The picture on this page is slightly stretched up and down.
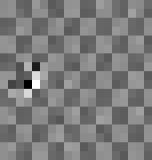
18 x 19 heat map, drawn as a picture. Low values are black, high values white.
Roughest part: middle left. Grain: checkered. Slope: none. Odd patch: rougher, in the middle left. Odd rows or columns: none. Average level on the scale: 50%.
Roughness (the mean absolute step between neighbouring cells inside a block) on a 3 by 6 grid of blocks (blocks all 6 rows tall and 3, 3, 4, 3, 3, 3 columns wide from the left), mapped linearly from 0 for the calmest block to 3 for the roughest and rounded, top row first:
000000 / 130000 / 000000
